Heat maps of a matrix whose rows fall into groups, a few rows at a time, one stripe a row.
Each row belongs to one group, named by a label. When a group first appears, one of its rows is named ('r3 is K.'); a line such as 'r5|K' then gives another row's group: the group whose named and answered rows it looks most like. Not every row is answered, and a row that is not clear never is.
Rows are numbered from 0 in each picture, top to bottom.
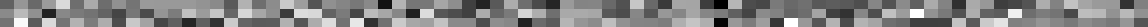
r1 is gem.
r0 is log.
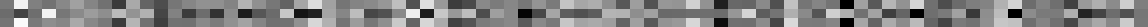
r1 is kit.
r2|gem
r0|gem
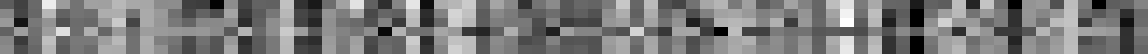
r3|log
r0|kit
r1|kit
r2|kit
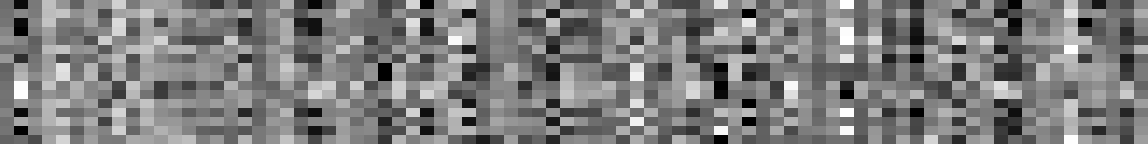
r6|kit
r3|kit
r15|log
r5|log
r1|log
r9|gem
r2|kit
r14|kit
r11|log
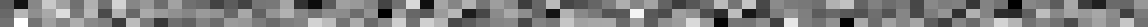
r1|log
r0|kit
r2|gem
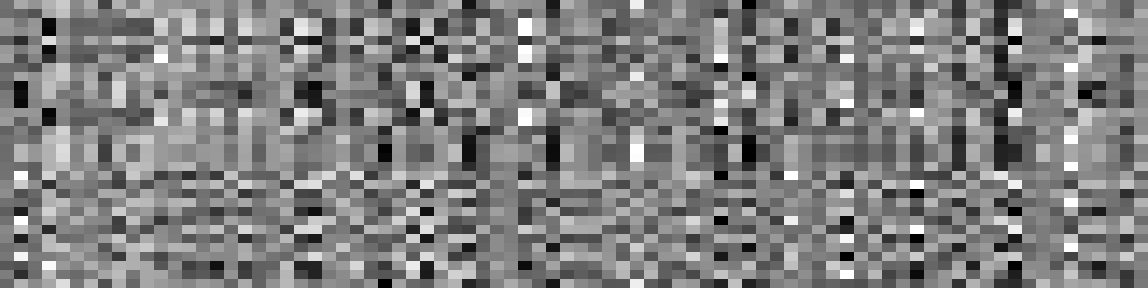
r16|log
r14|log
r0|log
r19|gem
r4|kit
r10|kit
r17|log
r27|log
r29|kit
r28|gem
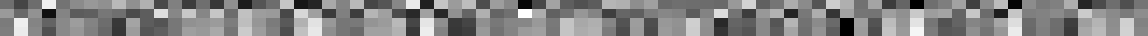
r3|gem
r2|gem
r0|kit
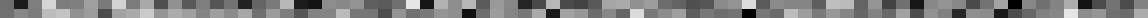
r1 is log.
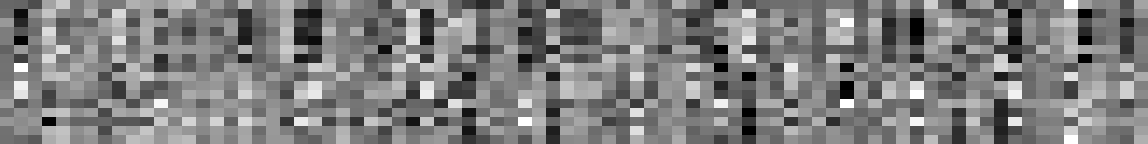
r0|log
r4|kit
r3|kit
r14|log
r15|log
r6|kit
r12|log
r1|kit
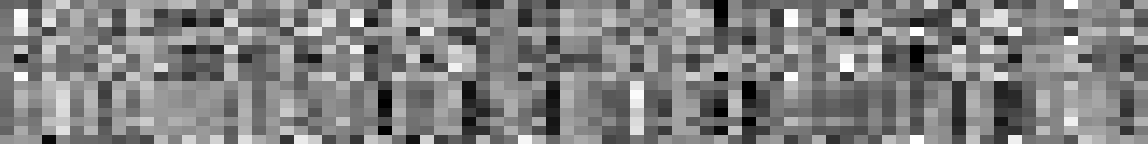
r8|gem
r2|gem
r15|gem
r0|log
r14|log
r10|log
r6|kit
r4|log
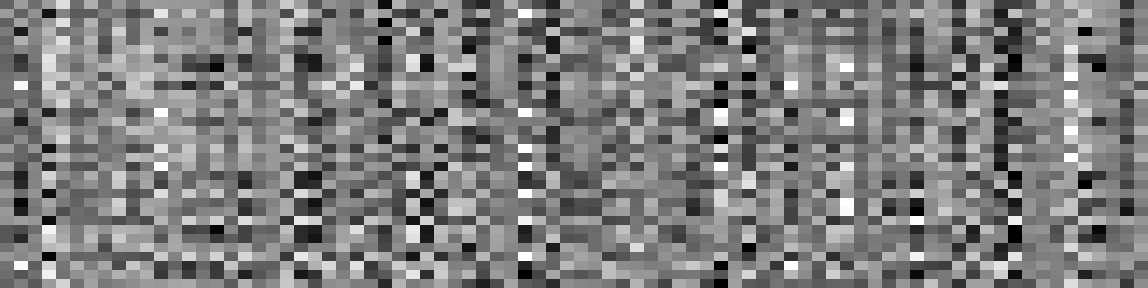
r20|kit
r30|kit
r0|log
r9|gem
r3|kit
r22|kit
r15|log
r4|log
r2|log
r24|gem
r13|kit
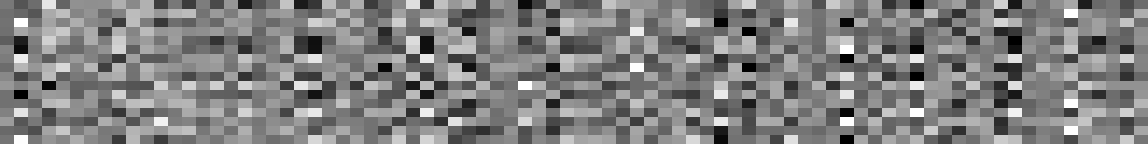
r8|kit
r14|log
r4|kit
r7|log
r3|log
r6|gem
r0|kit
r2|gem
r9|gem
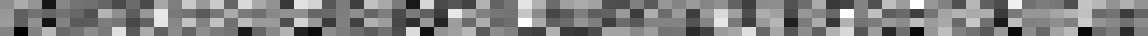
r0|gem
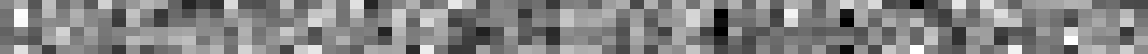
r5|gem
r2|gem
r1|gem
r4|log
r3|log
